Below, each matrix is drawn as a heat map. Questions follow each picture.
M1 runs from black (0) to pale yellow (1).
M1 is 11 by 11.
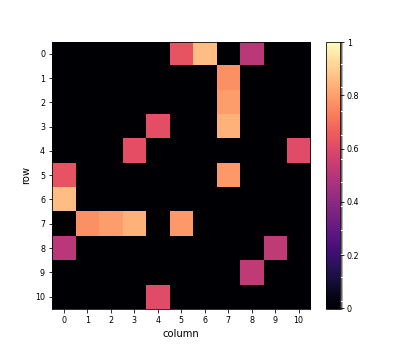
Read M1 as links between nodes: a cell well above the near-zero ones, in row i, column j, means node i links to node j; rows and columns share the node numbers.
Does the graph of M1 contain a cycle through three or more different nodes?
no
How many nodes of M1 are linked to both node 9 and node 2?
0
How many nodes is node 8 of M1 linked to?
2
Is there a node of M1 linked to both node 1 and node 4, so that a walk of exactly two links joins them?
no
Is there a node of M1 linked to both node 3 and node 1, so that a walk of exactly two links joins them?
yes
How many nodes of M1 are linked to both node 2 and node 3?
1
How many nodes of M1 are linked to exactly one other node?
5
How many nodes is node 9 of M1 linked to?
1
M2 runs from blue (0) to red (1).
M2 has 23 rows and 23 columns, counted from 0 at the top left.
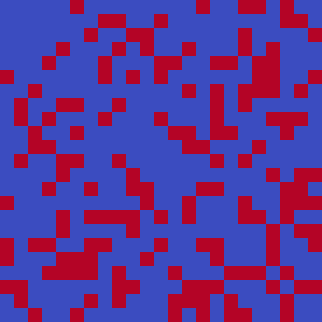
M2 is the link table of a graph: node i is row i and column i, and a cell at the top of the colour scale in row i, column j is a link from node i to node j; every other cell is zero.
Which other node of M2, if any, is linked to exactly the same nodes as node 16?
node 12
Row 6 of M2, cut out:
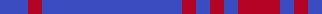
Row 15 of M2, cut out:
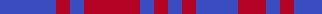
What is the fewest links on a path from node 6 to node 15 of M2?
1
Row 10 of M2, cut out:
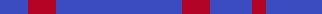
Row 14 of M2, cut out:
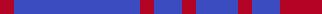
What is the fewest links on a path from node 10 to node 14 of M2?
1
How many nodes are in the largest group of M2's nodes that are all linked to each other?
4
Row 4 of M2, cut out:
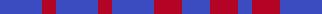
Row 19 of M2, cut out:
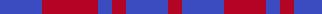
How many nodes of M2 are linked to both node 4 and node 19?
4
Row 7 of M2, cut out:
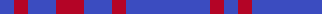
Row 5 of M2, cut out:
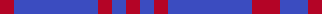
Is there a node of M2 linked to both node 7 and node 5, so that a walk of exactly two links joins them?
no
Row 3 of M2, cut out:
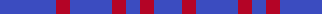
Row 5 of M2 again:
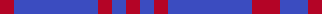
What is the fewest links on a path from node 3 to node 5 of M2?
2
